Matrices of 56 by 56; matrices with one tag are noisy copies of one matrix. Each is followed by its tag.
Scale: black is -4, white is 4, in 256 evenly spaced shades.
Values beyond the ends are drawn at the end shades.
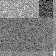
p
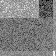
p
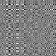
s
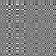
s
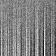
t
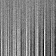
t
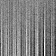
t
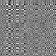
s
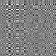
s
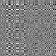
s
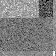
p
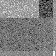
p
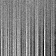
t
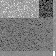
p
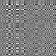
s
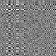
s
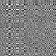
s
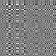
s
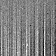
t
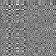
s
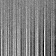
t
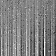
t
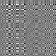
s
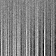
t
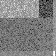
p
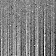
t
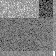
p
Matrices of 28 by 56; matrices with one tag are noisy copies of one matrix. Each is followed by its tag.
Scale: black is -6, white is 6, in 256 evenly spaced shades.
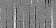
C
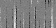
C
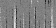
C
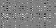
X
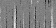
C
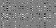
X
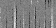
C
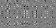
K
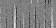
C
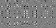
K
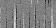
C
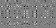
K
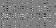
X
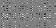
X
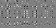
K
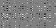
X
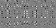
K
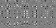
K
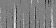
C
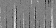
C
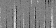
C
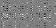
X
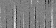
C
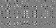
K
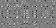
K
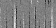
C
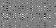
X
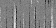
C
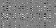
X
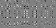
K
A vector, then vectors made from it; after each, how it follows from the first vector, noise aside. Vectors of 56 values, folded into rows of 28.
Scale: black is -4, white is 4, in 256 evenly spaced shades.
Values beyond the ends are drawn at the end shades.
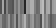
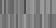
shrunk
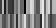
scaled up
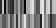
scaled up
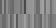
shrunk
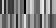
scaled up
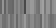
shrunk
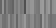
shrunk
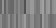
shrunk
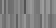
shrunk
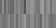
shrunk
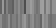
shrunk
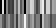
scaled up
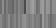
shrunk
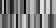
scaled up
